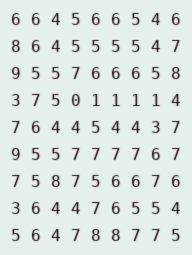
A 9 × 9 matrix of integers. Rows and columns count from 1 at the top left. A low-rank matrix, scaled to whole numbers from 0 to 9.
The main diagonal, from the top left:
6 6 5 0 5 7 6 5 5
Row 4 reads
3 7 5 0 1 1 1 1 4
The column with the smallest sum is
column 8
